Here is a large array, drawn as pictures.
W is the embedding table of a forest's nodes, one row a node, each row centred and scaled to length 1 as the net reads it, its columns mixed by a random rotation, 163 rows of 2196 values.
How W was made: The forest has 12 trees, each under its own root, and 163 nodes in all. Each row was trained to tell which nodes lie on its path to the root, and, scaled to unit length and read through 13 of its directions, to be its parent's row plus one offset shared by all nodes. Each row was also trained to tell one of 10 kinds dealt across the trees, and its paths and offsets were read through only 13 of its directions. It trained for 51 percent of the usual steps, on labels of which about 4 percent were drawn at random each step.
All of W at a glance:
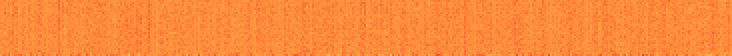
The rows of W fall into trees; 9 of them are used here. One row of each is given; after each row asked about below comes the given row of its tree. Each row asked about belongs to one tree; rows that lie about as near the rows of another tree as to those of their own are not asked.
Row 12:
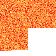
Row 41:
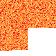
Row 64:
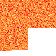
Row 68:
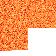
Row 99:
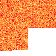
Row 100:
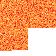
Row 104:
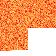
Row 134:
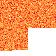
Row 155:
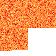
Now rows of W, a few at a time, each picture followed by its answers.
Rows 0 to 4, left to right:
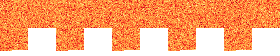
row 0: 100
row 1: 155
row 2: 41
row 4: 41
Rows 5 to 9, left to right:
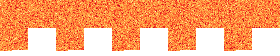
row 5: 134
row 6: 104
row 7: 100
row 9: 100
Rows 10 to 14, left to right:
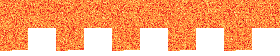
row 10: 41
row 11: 104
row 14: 12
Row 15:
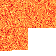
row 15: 155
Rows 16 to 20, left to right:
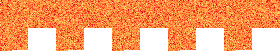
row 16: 99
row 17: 64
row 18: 99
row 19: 41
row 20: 64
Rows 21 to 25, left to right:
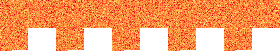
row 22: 64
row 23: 68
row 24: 41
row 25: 41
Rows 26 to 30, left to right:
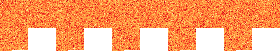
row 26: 64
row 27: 134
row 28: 155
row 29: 155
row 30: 99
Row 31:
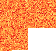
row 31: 64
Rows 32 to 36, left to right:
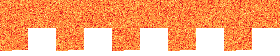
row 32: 41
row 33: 12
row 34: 155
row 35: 41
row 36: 134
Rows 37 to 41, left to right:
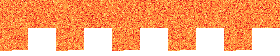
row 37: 155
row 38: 134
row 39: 99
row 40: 41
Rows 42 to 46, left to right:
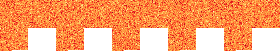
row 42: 41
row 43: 100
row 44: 68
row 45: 41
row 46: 104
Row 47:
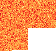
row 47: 155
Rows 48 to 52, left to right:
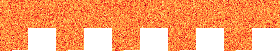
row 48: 134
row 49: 104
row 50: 64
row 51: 68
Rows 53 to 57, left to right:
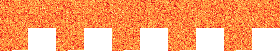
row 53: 100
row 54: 12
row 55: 99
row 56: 99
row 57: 104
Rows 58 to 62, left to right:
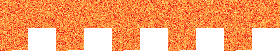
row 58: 64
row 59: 68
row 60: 155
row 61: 104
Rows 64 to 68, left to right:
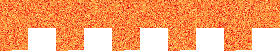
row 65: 99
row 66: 134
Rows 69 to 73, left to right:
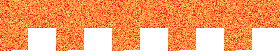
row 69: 100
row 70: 155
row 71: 99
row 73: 99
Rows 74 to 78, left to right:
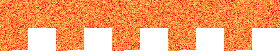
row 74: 41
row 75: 64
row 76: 104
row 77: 41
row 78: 100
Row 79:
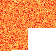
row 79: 100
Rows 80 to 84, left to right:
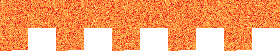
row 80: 99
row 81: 41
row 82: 99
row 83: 64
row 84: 134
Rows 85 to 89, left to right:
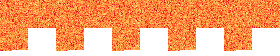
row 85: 99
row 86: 134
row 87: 155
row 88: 134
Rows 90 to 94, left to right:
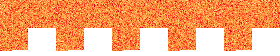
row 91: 12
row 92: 104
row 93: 68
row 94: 104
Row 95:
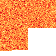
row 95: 68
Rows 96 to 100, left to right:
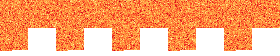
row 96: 100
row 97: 100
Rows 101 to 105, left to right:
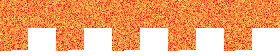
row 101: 100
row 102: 68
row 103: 134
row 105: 100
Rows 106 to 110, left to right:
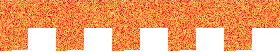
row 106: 12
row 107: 41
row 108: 104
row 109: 64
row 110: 134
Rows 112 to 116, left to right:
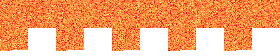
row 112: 41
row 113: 104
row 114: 64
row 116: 134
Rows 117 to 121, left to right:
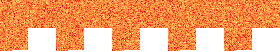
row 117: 100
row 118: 12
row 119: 99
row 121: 100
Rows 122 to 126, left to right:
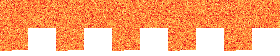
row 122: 41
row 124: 104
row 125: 134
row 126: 100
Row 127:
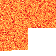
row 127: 134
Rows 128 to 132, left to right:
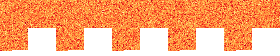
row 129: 68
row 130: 155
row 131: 155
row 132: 104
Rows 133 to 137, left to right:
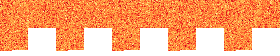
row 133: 155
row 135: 99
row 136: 134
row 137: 100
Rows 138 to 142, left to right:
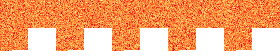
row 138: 104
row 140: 64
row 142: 134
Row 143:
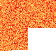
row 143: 134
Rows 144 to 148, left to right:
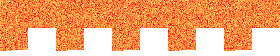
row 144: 134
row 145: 41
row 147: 68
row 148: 100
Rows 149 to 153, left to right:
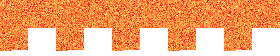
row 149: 100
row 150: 99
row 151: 68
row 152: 155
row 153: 100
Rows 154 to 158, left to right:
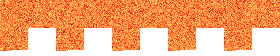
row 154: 64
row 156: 104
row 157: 134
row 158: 64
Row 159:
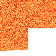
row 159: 134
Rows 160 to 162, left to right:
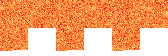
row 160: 100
